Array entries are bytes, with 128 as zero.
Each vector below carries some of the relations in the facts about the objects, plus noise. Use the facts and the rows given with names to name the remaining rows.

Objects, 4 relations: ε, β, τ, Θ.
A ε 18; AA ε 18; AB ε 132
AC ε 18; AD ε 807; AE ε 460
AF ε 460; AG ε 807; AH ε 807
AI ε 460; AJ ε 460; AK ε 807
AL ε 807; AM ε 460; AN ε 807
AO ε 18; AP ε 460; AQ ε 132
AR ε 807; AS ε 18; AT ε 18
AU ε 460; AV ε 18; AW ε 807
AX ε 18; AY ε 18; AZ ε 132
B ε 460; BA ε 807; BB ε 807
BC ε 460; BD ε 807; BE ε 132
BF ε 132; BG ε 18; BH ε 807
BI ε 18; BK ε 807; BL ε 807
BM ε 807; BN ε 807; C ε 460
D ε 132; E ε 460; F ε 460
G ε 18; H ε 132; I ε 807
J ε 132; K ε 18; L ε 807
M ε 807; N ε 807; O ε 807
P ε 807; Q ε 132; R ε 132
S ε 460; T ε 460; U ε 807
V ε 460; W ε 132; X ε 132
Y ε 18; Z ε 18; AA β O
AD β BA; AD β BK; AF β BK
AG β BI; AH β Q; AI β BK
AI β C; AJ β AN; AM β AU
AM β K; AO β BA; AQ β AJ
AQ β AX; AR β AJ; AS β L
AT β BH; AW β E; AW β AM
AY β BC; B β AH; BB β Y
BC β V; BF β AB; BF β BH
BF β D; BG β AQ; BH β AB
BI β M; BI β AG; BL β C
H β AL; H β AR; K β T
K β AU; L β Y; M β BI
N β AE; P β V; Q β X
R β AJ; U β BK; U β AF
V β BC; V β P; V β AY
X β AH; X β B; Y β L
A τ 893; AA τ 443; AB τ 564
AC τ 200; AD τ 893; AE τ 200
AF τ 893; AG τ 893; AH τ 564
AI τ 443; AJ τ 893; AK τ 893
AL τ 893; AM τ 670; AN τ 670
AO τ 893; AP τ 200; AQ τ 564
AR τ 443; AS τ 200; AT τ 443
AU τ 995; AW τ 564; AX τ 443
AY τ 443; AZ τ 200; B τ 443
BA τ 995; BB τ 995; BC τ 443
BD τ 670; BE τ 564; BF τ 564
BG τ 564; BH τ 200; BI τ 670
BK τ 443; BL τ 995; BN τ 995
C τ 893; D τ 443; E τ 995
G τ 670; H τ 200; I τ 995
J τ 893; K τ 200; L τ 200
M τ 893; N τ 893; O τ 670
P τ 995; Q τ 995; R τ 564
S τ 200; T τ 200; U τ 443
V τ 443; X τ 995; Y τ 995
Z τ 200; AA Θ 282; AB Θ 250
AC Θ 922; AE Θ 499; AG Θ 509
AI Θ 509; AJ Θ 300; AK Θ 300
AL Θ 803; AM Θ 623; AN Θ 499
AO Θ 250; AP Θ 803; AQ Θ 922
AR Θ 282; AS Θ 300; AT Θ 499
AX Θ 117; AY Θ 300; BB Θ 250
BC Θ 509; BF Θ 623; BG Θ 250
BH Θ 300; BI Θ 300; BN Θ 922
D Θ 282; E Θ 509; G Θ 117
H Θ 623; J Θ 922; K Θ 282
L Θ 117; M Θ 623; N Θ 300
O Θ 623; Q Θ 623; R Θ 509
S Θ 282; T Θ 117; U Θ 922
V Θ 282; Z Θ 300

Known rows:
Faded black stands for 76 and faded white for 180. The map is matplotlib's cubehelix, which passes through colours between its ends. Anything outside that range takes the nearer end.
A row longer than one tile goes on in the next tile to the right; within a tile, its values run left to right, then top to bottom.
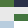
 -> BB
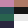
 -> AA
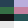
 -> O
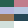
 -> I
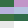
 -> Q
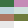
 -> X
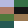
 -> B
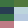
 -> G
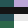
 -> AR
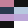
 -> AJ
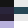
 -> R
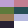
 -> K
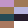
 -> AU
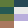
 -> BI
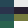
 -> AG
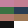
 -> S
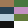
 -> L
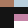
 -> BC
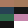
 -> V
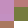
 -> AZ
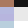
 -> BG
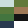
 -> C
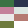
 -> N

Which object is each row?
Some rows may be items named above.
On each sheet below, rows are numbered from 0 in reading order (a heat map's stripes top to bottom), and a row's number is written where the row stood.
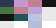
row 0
O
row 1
BG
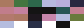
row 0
AL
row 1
D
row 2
T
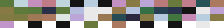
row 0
J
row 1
S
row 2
Z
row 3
AO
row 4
AU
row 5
K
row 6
V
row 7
AW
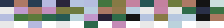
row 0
AW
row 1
BN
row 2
AQ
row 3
AF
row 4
BA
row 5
AW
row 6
H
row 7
AN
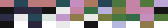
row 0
AX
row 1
AA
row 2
BF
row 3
BH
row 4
AH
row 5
U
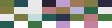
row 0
AK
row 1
AP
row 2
Y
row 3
AB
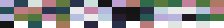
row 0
T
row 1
AC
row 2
BI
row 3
AS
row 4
BK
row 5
G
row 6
BL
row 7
AM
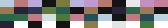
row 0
AE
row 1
AY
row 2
AI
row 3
AT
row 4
AN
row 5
AT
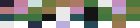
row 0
BD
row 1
C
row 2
AD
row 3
E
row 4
F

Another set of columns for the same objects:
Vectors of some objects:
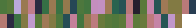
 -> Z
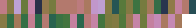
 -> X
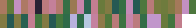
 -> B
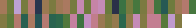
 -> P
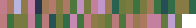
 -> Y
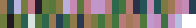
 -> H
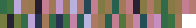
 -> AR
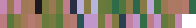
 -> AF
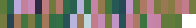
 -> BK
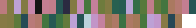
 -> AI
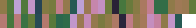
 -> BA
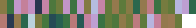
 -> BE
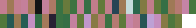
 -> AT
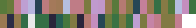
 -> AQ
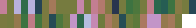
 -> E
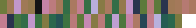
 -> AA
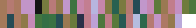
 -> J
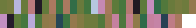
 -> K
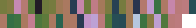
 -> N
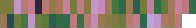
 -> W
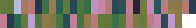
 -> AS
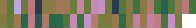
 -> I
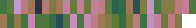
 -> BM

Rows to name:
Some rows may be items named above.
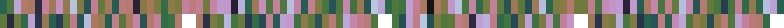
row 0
AR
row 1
AB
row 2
AL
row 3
AB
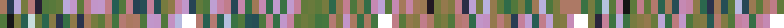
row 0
H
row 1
AH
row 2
AF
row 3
AP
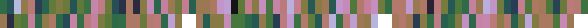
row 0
BH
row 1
J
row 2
BL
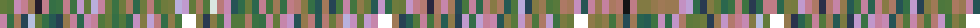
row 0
AW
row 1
T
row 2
AY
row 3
BB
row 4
AY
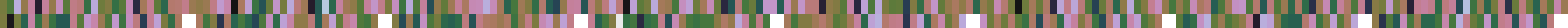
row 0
D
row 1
U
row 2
Q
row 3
BG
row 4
C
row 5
AD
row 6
AJ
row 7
V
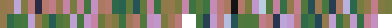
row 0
F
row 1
AL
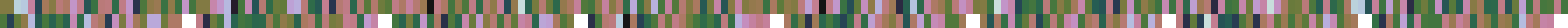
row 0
AX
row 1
AC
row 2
AT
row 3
AN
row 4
U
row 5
L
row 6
BF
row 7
AE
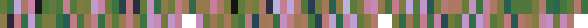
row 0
AZ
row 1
AD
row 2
AU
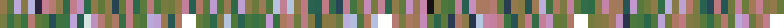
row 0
BC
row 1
AM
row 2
AG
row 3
BD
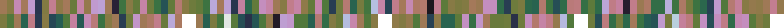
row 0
BN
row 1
R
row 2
BB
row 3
BK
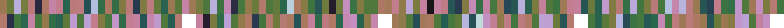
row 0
V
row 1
S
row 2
AI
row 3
O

